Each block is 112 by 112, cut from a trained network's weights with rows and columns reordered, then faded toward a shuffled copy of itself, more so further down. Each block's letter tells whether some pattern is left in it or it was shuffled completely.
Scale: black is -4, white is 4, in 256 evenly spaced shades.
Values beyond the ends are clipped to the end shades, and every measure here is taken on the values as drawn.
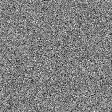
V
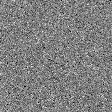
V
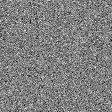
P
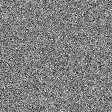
P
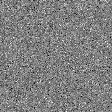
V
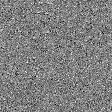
V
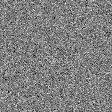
P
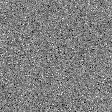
P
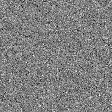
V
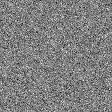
P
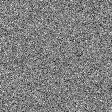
P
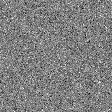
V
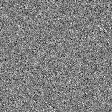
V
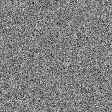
V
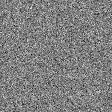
V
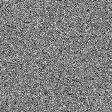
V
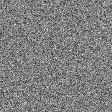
P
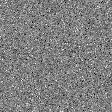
P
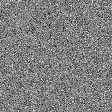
V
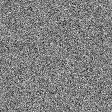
P
